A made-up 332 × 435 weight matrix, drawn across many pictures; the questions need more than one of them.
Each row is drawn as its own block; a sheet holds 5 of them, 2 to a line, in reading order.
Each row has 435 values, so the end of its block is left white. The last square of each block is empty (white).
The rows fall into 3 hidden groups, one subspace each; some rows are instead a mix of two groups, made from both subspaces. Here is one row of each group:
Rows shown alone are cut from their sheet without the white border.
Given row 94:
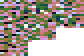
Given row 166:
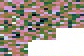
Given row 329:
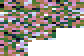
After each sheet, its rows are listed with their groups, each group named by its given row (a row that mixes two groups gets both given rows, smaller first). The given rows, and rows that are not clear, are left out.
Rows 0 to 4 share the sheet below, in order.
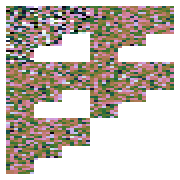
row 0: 329
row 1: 329
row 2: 94
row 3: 166
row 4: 329
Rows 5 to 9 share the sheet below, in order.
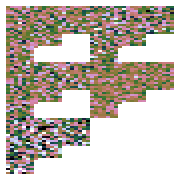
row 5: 166
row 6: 94
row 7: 166
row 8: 329
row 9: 94
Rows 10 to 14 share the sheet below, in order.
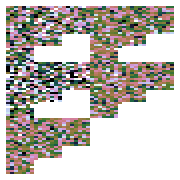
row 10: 166
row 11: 166 and 329
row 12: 329
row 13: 94
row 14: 166
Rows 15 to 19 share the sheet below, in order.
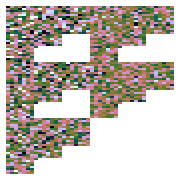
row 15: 94
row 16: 166 and 329
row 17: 166
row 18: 329
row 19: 166
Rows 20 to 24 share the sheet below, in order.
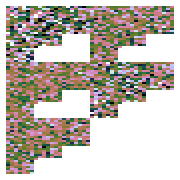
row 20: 166
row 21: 329
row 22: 329
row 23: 94 and 166
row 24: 329
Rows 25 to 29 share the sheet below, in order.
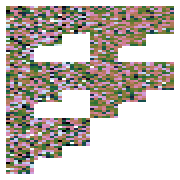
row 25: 329
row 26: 94
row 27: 166 and 329
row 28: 329
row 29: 94 and 329
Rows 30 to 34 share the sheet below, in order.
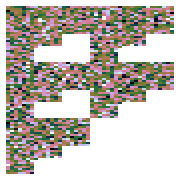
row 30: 166 and 329
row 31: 329
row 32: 166
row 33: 166
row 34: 329
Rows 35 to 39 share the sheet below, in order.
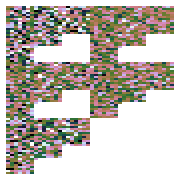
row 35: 166
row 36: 166
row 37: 166 and 329
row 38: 94 and 329
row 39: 94
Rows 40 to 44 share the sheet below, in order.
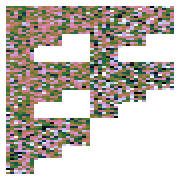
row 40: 329
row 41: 166
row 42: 94
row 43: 329
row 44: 94
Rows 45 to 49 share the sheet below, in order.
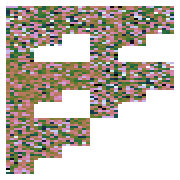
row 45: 329
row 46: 166 and 329
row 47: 94
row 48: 94
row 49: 94
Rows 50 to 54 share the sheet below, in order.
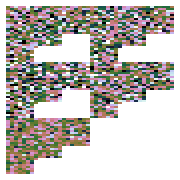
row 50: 166
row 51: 166
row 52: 94
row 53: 329
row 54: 329
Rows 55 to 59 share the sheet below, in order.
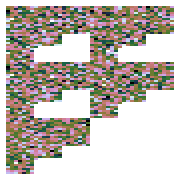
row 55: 329
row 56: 329
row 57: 329
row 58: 166
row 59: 94
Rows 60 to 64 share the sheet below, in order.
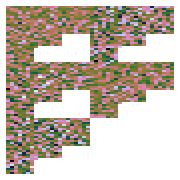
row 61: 166
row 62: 166
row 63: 94
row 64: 166
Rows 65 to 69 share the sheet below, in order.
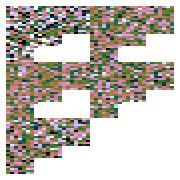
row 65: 166 and 329
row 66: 166
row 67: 329
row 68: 329
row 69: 166 and 329
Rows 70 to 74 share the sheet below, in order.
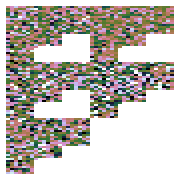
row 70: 329
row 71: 94
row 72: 166
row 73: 166
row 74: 94
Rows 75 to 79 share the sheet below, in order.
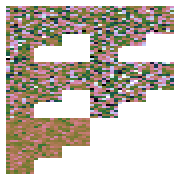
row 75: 94
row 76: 94
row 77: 329
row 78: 166
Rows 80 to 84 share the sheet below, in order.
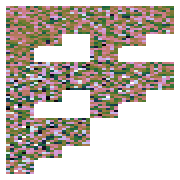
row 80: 166 and 329
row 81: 94
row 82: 94 and 329
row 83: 166
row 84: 94 and 166
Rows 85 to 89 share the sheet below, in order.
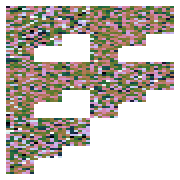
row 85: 94
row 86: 329
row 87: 94
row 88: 166 and 329
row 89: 329
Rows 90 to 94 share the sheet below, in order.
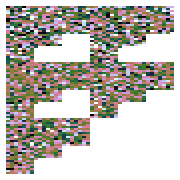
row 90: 94 and 329
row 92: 94
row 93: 94
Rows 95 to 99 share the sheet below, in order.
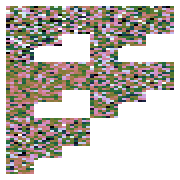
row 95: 329
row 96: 166
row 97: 166
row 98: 329
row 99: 166
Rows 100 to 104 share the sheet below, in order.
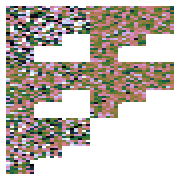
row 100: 166
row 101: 94
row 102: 94
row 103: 94
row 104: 329
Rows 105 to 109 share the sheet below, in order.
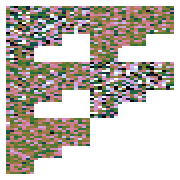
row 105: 166
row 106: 94
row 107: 166
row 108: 94
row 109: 329
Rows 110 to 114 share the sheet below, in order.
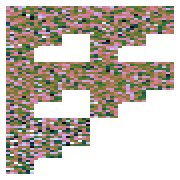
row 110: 94
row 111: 166
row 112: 94 and 166
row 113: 94 and 329
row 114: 94
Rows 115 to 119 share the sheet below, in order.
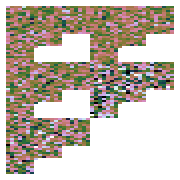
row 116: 329
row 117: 166
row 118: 94
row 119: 166
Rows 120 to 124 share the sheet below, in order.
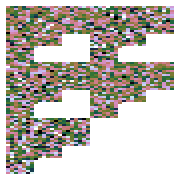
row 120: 166
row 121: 94
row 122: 166 and 329
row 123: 166 and 329
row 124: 166
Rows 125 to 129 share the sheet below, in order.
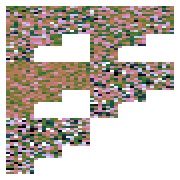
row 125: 94 and 329
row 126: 329
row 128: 94
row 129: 94
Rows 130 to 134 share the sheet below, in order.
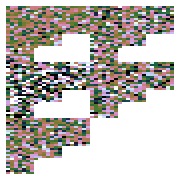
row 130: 94
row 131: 329
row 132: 94
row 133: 94
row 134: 94 and 329
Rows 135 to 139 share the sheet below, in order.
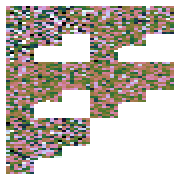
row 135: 166
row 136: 329
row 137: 329
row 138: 166
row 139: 329
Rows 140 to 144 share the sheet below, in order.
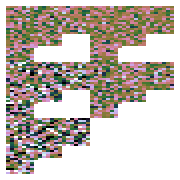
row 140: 166
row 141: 166
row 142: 94
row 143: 329
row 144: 94 and 166
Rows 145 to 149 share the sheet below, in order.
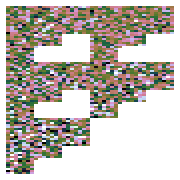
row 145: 166
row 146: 329
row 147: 166
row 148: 94
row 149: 94
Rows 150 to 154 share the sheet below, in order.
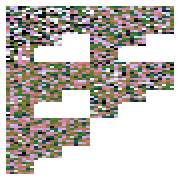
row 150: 94
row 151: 329
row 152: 94
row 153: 94
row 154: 166
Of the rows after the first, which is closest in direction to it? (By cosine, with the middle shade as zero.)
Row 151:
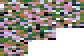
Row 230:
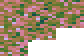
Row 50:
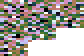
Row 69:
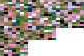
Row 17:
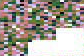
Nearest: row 69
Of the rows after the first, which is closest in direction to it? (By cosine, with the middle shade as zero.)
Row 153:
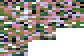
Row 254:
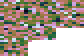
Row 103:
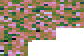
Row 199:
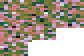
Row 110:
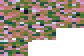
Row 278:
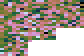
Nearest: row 278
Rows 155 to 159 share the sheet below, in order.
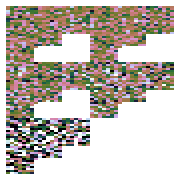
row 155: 329
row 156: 329
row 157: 329
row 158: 94
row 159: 166
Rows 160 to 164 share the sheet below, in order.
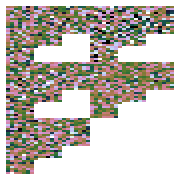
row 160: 166
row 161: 166
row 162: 166
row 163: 329
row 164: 329
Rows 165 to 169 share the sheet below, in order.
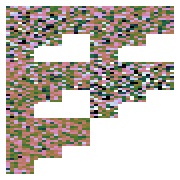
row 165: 166
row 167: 329
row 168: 166
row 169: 94
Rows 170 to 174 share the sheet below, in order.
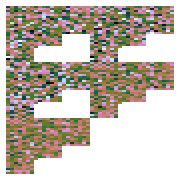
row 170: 94
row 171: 94
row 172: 166 and 329
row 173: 94
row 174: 94
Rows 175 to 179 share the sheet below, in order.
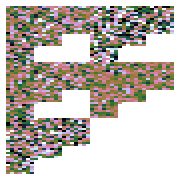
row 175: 166
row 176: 166
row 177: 166
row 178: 94
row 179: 329
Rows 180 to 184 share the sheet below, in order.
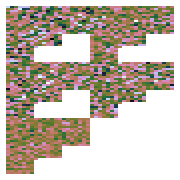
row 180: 94
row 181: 329
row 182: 166
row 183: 329
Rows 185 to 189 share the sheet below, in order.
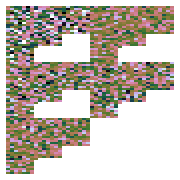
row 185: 166
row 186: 94
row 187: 166
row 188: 329
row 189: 94
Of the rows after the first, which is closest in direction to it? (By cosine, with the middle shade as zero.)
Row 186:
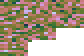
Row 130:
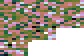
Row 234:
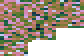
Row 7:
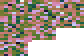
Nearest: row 130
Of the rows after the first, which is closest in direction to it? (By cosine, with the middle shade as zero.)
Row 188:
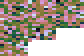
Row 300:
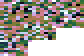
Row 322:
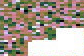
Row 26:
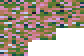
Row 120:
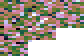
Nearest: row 300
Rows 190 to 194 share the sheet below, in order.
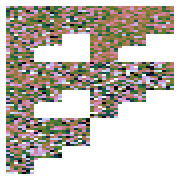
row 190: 329
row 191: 329
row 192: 94
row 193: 94
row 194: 94
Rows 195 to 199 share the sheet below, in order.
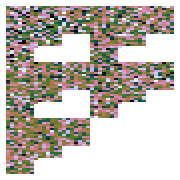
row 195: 166
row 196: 166
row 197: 329
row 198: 329
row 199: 166 and 329
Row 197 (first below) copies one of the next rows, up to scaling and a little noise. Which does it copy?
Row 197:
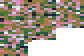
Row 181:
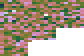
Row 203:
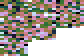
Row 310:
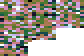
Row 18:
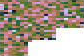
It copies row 310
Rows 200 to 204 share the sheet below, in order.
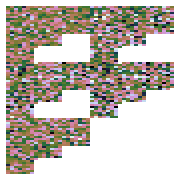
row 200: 94 and 329
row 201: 329
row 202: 329
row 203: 329
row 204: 329
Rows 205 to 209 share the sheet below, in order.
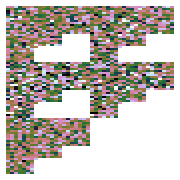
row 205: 329
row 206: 166
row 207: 94
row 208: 94
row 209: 166
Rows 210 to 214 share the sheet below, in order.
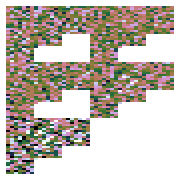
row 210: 166
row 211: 329
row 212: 329
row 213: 166
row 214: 166
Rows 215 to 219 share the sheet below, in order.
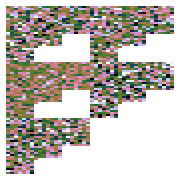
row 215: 166
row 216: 329
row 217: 166
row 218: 94
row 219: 94
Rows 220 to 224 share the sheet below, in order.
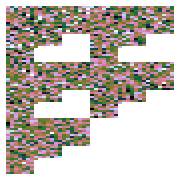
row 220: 94
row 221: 94
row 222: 94
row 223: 329
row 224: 329
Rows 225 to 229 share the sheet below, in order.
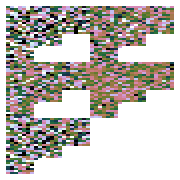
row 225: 166
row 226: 166
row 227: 94
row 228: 94
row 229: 166
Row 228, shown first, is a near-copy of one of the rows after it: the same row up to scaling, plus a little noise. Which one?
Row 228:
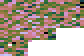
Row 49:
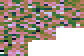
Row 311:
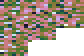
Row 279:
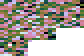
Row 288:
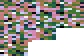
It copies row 279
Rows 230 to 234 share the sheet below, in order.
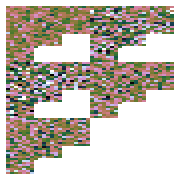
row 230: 166
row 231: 94 and 329
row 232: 166
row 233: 166
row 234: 166 and 329
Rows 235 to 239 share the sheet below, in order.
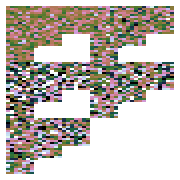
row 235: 166
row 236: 166 and 329
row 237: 166
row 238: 166 and 329
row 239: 94 and 329
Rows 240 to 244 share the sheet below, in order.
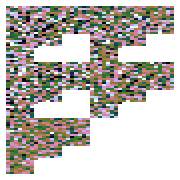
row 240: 166
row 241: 166
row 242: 329
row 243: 166
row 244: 329
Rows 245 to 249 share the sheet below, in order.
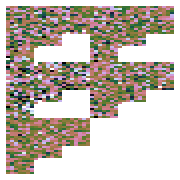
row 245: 94
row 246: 166 and 329
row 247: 329
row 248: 329
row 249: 166
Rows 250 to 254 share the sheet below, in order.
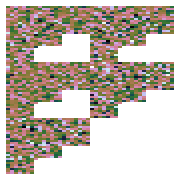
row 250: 166
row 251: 166
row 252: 329
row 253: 329
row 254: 94
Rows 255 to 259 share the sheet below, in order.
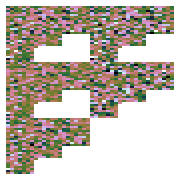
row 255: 94
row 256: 94
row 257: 94
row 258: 94
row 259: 94
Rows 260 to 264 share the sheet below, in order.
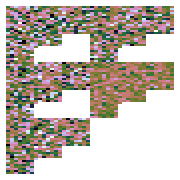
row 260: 166
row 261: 94 and 329
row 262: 329
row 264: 166
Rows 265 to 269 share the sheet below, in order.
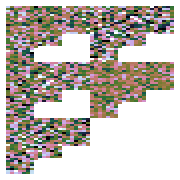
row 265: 329
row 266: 94 and 166
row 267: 166
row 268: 329
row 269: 94 and 166
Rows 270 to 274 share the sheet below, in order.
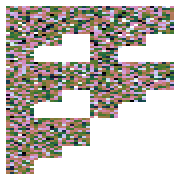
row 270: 166
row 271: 166
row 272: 329
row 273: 329
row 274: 166
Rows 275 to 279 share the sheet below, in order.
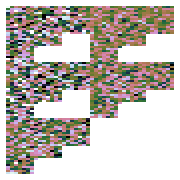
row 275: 94
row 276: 166
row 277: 166
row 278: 94
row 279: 94
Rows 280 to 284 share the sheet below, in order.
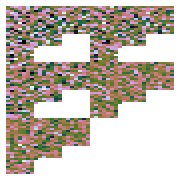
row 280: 166
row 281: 166
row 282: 94
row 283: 166
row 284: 166
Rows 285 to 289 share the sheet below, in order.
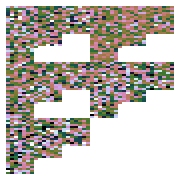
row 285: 329
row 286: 329
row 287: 94
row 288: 94
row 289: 94
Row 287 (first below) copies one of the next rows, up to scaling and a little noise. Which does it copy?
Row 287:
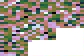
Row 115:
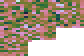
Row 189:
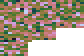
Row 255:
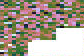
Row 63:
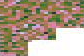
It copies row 63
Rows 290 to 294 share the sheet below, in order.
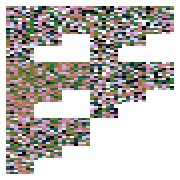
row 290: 166
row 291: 166 and 329
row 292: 94 and 166
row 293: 329
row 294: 166
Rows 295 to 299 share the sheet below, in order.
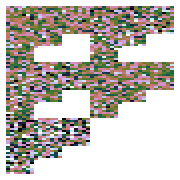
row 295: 94
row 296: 329
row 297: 94
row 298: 94 and 329
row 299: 329
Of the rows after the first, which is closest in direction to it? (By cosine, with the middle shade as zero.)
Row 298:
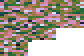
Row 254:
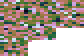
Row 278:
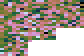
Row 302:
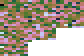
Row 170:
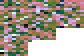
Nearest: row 170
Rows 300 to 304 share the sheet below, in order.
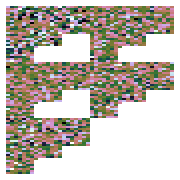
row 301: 94
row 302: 329
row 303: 329
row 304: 94
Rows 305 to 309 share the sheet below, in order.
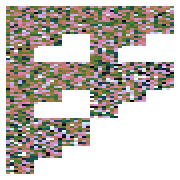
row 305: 94
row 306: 94 and 329
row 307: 166
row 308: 329
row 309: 166
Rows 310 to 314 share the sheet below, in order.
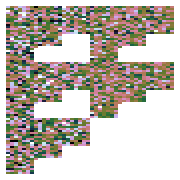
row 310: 329
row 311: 94
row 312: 166
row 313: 94
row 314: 94
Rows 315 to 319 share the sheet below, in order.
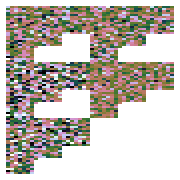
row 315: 94
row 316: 94 and 166
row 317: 94
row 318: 166 and 329
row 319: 94
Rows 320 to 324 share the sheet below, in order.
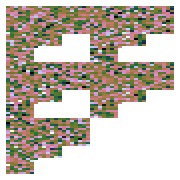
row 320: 166
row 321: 94
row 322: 94
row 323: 94
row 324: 329
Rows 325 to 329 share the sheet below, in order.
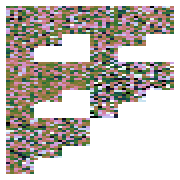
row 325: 329
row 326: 166
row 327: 329
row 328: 94
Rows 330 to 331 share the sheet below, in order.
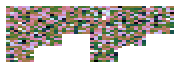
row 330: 166
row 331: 329
